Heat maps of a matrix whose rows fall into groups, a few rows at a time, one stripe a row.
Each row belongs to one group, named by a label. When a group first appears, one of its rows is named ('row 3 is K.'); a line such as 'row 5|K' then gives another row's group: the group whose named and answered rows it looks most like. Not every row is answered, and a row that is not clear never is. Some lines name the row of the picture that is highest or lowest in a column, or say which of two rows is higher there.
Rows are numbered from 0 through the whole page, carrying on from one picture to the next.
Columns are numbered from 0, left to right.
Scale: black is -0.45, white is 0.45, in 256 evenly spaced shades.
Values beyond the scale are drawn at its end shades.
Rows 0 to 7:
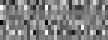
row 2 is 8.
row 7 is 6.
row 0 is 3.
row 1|8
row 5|6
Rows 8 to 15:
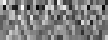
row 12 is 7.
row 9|3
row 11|8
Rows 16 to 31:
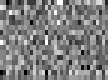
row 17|8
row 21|8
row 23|8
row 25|6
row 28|3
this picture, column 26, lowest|20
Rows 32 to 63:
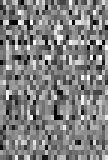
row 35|7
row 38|6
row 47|7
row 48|3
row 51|6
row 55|7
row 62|8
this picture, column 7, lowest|32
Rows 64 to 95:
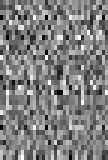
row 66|7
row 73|6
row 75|8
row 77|7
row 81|3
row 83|6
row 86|8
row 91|3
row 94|3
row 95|3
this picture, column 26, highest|71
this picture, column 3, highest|68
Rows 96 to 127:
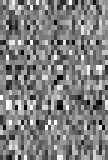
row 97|8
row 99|6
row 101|6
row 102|7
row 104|8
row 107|6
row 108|7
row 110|7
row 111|7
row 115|8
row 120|6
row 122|8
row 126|3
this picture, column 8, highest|127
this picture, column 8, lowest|117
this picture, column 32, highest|109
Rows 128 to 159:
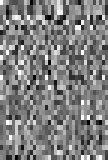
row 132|7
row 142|3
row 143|8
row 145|3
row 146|7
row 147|8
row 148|7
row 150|6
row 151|7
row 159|7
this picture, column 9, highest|131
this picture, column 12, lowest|145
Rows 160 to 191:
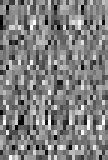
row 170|3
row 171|3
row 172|6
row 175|3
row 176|7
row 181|6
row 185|7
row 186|6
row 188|8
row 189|3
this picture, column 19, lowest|165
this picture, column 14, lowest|189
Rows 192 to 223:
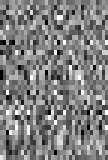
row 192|8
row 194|8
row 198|8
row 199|3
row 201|7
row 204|3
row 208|6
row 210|6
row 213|3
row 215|3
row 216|6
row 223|8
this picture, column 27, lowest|218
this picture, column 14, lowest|220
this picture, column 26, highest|207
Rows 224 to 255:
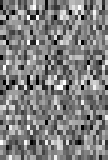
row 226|3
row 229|3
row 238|3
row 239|6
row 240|3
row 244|6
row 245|3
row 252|8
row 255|6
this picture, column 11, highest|225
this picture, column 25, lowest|252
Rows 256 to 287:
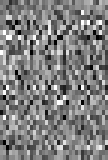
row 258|7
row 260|7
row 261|3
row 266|8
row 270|7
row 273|6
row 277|6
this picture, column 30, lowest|269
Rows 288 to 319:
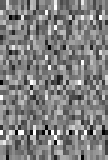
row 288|6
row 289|6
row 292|3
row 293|6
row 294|3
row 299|8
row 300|6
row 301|3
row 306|8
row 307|8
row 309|3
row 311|8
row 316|3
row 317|7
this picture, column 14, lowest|314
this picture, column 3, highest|314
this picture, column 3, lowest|291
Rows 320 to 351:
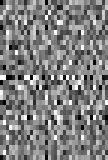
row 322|3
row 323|8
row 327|7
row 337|3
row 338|8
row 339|8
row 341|7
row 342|6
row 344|3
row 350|3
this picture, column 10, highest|336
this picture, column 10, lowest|335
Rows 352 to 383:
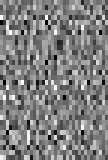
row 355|8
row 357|6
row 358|6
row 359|7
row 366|3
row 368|3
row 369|6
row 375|8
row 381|3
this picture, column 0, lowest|356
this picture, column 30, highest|377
